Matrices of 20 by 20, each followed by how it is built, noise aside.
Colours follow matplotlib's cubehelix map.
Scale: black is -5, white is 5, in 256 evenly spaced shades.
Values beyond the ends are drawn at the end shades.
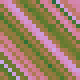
Toeplitz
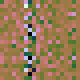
uneven columns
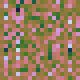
uneven columns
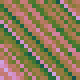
Toeplitz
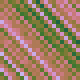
Toeplitz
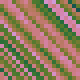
Toeplitz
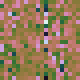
uneven columns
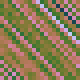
Toeplitz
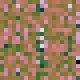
uneven columns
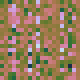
uneven columns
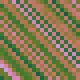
Toeplitz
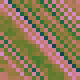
Toeplitz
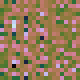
uneven columns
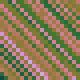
Toeplitz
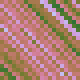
Toeplitz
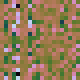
uneven columns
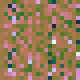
uneven columns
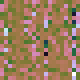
uneven columns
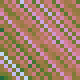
Toeplitz
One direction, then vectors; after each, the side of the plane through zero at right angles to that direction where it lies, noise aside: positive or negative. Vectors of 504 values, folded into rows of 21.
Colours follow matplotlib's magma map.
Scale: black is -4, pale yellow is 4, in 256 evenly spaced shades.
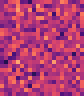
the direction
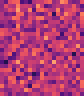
positive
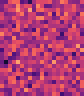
positive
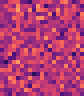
positive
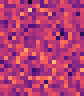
positive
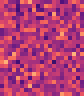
negative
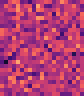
positive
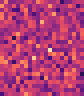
negative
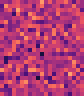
positive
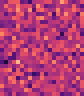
positive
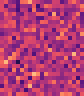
negative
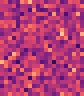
negative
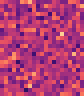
negative
